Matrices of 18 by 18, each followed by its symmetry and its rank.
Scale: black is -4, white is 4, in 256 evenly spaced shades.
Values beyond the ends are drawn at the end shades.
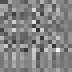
neither, rank three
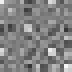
symmetric, rank three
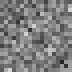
symmetric, full rank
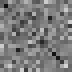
symmetric, full rank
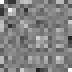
symmetric, rank three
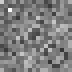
symmetric, full rank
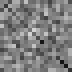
symmetric, full rank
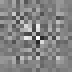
symmetric, rank three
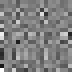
neither, rank three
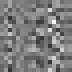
neither, rank three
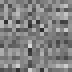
neither, rank three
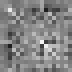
symmetric, rank three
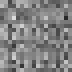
neither, rank three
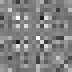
symmetric, rank three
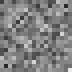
symmetric, full rank
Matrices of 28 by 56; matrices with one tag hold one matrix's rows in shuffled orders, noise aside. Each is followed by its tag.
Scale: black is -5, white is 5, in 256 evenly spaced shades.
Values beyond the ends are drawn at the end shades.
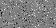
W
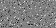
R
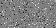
W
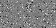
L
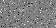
R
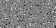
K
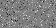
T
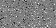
W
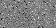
W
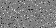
R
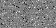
W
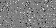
L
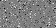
K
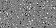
L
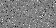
T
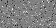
T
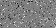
R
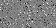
L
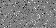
W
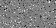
K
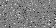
K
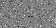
R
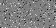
K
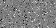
W
